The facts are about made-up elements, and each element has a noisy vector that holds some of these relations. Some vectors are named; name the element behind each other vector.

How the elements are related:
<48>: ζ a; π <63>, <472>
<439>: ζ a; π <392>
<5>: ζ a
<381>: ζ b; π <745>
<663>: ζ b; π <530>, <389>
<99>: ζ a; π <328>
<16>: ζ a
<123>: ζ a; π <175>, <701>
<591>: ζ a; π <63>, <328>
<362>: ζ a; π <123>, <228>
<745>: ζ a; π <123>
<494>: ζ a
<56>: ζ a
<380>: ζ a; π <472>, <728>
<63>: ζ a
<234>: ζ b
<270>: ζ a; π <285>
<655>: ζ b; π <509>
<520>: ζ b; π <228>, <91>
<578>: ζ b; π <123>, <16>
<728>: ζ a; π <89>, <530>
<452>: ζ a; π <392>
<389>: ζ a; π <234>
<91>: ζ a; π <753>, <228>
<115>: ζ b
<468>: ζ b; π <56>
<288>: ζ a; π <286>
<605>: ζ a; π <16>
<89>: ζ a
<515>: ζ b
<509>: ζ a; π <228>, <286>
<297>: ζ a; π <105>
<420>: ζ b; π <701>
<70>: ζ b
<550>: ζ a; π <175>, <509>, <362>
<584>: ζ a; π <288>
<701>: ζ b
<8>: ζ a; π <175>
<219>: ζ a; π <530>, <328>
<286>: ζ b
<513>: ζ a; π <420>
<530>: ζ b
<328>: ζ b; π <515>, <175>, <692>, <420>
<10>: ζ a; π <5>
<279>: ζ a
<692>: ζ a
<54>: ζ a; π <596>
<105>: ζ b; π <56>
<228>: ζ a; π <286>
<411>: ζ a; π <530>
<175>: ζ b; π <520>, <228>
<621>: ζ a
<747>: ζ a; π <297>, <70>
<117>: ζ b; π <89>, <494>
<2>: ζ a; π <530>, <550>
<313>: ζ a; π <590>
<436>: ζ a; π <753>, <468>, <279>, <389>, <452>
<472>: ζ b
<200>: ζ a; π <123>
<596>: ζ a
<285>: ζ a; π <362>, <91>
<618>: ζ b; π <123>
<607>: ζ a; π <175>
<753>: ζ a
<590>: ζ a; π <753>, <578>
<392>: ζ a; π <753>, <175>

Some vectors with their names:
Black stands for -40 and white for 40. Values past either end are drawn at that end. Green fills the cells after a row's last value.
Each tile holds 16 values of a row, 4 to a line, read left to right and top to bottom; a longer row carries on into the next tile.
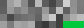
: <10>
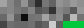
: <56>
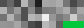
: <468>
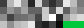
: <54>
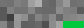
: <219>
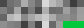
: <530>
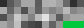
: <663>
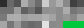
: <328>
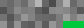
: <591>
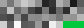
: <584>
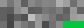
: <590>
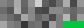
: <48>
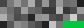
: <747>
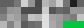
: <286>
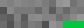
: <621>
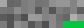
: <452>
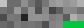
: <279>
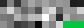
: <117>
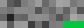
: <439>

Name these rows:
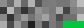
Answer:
<270>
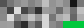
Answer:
<472>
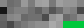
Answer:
<692>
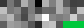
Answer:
<105>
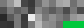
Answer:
<16>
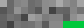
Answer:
<753>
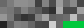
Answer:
<297>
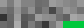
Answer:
<389>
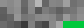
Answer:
<728>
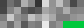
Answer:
<701>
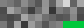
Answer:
<745>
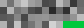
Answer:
<288>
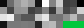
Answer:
<70>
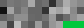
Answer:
<513>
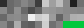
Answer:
<578>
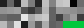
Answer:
<381>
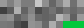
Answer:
<63>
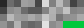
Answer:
<420>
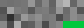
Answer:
<200>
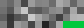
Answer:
<313>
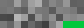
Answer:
<411>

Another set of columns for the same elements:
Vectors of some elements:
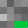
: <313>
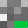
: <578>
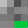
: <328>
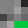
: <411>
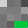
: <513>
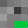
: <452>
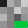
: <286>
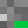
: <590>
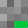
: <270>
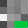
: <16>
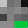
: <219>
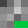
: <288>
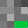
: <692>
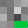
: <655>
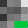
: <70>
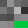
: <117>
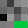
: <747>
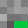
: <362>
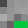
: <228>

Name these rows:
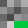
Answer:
<234>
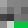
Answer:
<663>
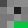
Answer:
<279>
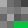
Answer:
<99>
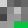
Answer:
<48>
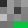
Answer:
<753>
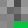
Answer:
<515>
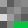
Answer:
<605>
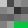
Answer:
<436>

